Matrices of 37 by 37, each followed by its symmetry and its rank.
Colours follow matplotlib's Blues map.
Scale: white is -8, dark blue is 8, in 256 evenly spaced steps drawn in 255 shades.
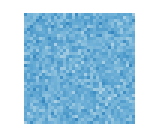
symmetric, full rank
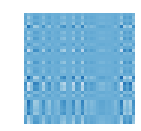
neither, rank one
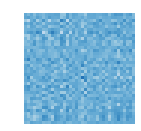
neither, rank five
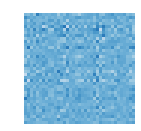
neither, rank five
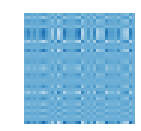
neither, rank one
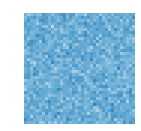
neither, full rank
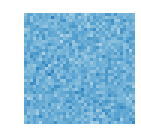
neither, full rank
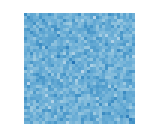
symmetric, full rank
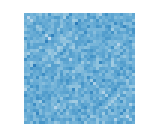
symmetric, full rank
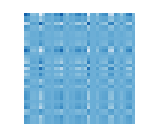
neither, rank one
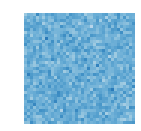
neither, full rank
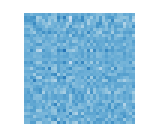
neither, rank five
